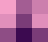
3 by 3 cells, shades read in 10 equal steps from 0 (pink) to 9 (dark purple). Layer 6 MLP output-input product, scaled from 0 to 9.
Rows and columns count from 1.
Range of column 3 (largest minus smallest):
5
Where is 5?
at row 3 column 1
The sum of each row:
6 8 20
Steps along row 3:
up down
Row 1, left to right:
0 4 2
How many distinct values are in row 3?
3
